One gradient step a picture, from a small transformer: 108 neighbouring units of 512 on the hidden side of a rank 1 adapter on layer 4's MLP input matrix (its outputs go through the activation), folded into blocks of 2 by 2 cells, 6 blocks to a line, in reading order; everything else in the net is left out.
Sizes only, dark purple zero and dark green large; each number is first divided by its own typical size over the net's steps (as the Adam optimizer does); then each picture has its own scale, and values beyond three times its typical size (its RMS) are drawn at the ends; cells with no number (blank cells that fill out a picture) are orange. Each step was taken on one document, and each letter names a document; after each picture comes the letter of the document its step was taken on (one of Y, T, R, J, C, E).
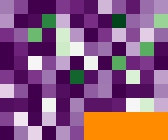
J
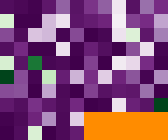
J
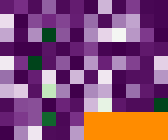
J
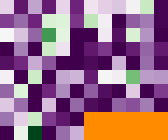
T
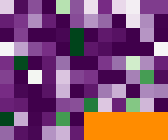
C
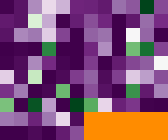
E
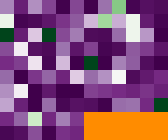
J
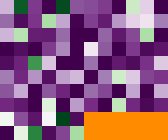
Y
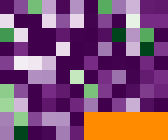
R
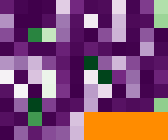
J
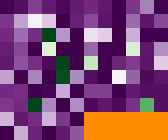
E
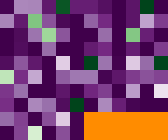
E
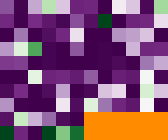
C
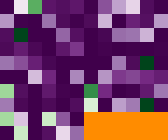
R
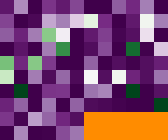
T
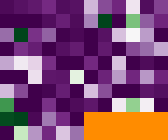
R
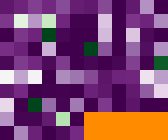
E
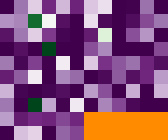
E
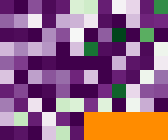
C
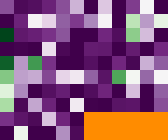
T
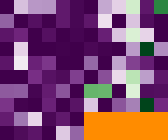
R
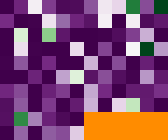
R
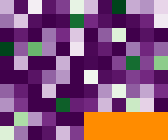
C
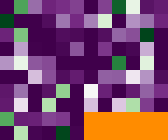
R
